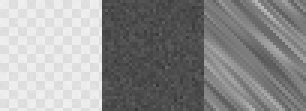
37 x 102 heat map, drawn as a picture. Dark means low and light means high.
The table splits into one row of 3 panels. Panel 1,1: very high, checkered, faint in contrast. Panel 1,2: low, fine-grained, faint in contrast. Panel 1,3: middling, slanting down to the right.
